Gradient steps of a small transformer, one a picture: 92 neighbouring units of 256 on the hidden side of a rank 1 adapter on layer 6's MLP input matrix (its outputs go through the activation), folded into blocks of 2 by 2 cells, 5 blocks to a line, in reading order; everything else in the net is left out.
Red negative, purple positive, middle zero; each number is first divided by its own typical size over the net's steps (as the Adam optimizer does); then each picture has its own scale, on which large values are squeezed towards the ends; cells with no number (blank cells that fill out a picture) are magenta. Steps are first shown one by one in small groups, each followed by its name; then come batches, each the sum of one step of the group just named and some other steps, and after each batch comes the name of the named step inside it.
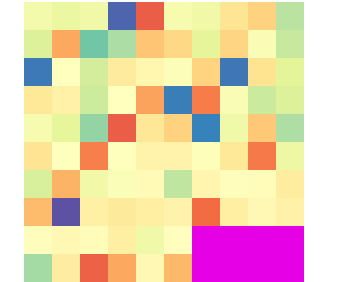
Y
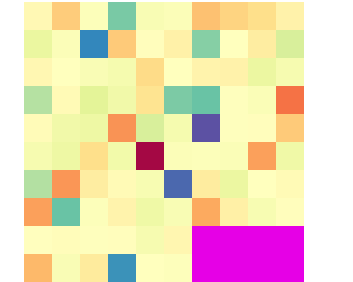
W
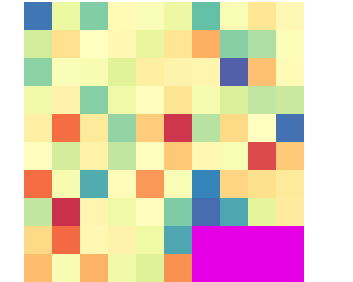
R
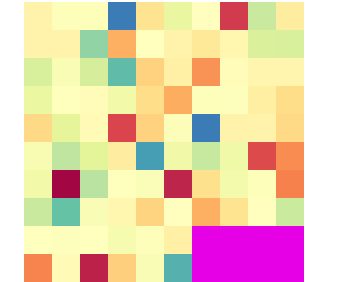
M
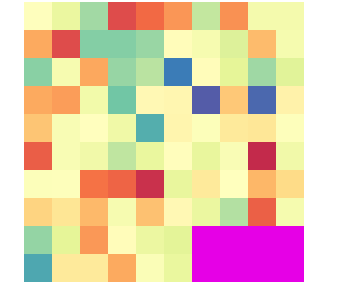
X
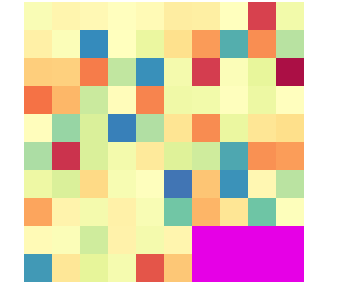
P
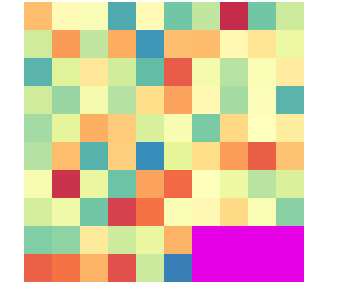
M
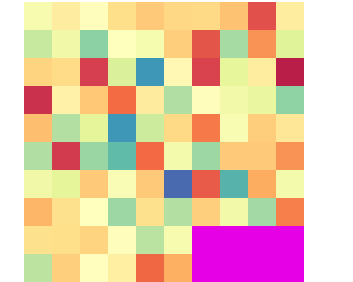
P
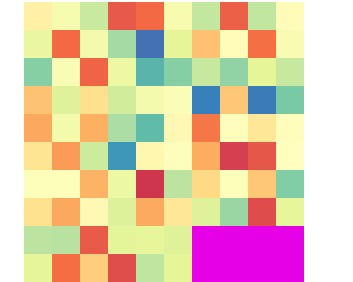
X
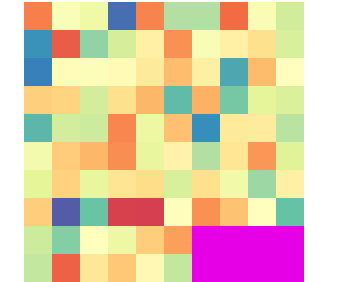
Y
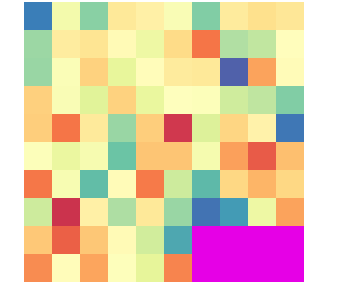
R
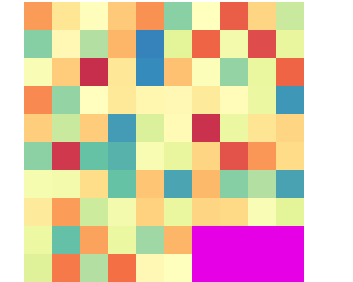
P
